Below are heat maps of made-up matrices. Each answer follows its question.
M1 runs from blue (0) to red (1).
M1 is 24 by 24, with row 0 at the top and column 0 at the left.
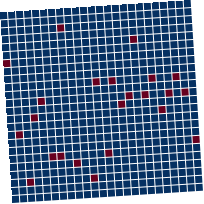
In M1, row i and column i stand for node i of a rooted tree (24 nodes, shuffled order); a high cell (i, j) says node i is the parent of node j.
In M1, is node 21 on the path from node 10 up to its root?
yes
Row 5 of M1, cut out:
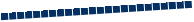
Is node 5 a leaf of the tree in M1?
yes
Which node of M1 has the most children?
11
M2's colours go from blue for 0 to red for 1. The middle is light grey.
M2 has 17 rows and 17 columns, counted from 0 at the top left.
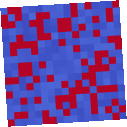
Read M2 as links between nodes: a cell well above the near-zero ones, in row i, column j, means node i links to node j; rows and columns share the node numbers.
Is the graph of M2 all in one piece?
yes
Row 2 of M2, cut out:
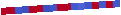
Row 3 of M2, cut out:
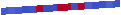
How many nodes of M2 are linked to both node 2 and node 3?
3
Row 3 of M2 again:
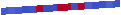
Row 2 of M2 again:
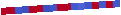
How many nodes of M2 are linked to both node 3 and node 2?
3
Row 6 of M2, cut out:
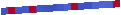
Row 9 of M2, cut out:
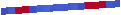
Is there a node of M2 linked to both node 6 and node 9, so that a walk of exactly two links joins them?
no
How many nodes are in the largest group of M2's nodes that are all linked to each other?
4
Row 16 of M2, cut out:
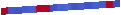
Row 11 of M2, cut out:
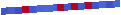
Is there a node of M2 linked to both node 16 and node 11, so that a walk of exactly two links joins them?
no
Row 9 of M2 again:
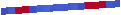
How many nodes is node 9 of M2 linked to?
5
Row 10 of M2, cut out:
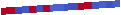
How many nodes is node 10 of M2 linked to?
6
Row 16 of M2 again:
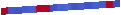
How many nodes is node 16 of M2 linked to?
4
